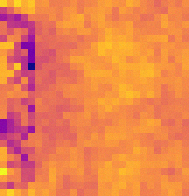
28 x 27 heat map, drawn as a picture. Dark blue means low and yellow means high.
Overall the values sit about 70% of the way up the scale. The values are skewed, with a long tail toward low values. The right part is calmer, past a seam about 20% of the way across.
